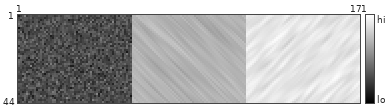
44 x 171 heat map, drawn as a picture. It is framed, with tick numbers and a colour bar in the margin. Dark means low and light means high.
The table splits into one row of 3 panels. Panel 1,1: low, fine-grained. Panel 1,2: high, slanting down to the right, faint in contrast. Panel 1,3: very high, slanting up to the right, faint in contrast.
